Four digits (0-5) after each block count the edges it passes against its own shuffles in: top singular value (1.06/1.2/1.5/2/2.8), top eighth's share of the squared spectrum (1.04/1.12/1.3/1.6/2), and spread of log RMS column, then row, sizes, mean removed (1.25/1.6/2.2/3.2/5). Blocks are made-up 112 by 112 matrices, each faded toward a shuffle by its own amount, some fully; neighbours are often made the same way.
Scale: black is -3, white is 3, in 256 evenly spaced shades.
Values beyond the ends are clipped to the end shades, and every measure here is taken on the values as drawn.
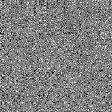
4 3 2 2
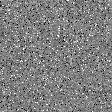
2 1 0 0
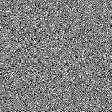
4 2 1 1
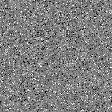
4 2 1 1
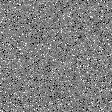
0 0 0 0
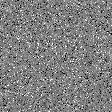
2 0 0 0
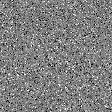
3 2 0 0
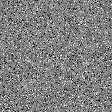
3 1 0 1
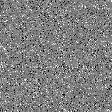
4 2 1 1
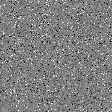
3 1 0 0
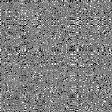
5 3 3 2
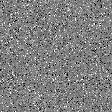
3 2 1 0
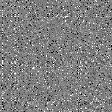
4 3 2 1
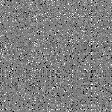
4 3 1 1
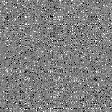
4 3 2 2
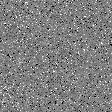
0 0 0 0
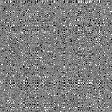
5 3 2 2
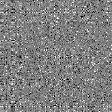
4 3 2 2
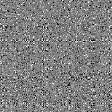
4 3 2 2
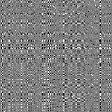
5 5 4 4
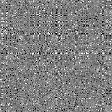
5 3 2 2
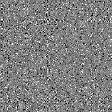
4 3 2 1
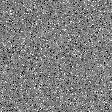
0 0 0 0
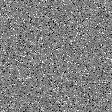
0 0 0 0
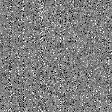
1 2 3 0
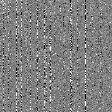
3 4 4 0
